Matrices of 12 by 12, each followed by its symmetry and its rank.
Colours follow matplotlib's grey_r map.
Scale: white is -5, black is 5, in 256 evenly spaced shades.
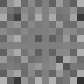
symmetric, rank two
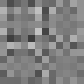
antisymmetric, rank two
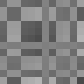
symmetric, rank one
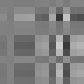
neither, rank one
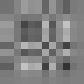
symmetric, rank one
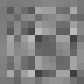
symmetric, rank two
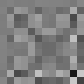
symmetric, rank two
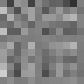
antisymmetric, rank two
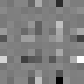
antisymmetric, rank two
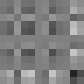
symmetric, rank one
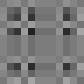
symmetric, rank one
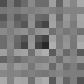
symmetric, rank two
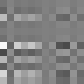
neither, rank one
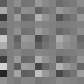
neither, rank one
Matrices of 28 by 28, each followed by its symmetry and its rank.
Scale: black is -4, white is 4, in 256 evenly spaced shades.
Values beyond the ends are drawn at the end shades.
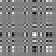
symmetric, rank one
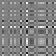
symmetric, rank one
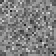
symmetric, full rank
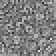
symmetric, full rank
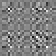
symmetric, rank two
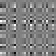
neither, rank one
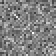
symmetric, full rank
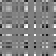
symmetric, rank one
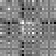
symmetric, rank two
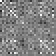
symmetric, rank five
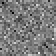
symmetric, full rank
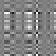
neither, rank one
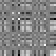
symmetric, rank two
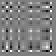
symmetric, rank one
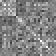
symmetric, rank five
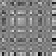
symmetric, rank two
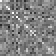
symmetric, rank five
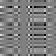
neither, rank one
